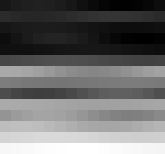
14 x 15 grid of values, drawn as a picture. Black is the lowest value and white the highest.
The grain runs across in streaks. The top right is the ninth with the lowest average. The top left is the smoothest part. There is an overall slope up to the bottom.
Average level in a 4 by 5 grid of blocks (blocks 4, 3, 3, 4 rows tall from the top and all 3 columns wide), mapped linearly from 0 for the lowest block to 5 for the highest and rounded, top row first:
00000 | 22222 | 33333 | 55555
